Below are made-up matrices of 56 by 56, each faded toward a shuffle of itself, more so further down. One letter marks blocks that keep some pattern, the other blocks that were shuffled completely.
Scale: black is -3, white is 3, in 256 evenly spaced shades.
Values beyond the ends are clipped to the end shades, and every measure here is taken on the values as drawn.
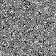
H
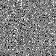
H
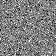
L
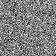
L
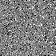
L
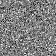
L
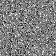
H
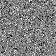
L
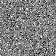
L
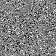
L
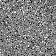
L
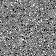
L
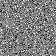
L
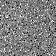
H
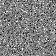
L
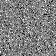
L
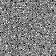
L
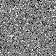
L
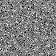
L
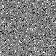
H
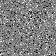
H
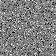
L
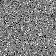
H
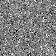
L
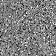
H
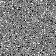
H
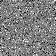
L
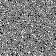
L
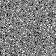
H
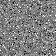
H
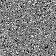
L
